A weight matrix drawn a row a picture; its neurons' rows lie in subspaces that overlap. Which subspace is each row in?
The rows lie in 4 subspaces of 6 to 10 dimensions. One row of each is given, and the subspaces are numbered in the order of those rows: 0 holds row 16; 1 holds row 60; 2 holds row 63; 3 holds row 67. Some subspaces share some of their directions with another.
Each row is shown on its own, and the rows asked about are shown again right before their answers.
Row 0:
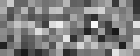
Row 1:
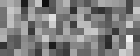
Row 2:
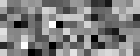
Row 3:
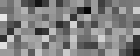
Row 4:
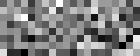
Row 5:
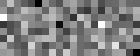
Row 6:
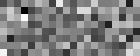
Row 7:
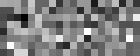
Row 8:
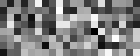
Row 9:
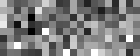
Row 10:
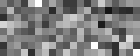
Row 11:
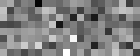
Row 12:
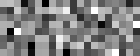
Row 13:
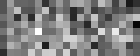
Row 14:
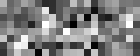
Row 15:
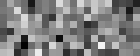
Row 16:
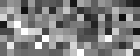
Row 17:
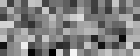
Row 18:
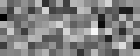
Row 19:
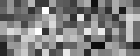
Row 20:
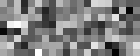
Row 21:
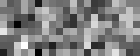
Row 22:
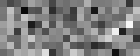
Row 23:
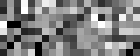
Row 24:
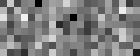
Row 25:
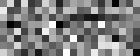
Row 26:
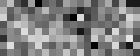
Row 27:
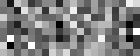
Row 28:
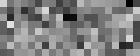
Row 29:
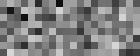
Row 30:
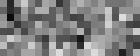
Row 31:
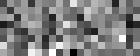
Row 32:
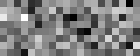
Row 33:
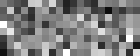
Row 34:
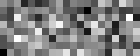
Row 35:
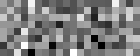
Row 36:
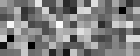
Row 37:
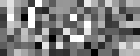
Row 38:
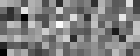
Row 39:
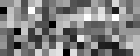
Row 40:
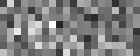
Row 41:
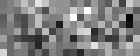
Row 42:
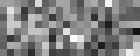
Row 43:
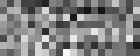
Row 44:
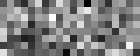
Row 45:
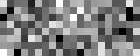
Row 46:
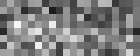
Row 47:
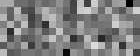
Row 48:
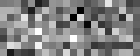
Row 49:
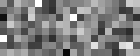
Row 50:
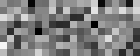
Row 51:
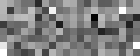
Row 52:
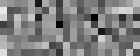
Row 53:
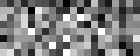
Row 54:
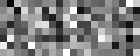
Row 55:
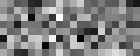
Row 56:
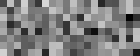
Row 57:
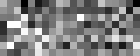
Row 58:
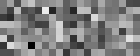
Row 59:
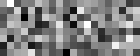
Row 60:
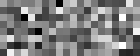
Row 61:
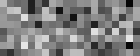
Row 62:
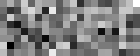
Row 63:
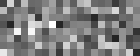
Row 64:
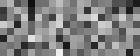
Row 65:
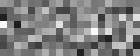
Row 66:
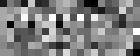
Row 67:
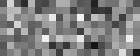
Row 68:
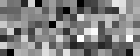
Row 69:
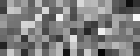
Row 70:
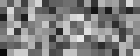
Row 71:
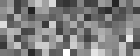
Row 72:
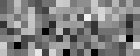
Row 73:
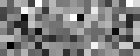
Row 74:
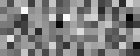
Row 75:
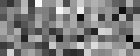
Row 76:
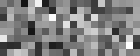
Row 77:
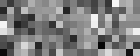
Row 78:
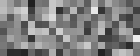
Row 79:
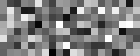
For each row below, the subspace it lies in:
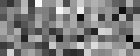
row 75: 0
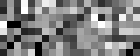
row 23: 0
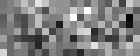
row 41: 1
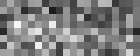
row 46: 2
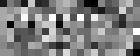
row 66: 3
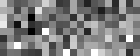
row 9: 2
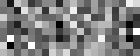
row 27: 3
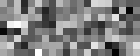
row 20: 2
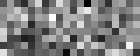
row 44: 3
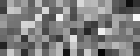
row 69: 0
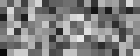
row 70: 3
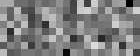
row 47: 3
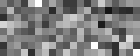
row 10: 2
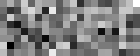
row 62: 0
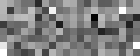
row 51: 0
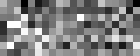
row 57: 0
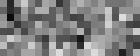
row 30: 3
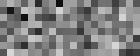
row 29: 1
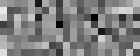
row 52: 0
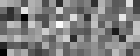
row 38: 1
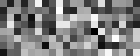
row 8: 0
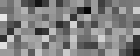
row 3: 1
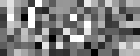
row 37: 3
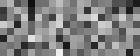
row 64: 0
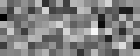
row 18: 0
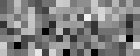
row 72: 2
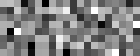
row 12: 1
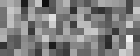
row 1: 3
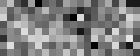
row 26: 1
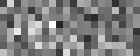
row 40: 2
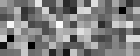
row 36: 3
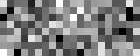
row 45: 0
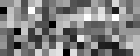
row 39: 0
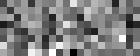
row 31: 0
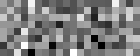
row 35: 0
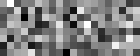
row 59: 3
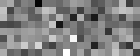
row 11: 0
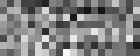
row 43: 1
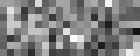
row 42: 3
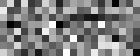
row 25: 2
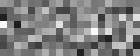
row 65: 0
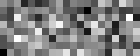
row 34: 1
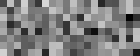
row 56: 3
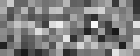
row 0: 1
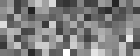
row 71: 2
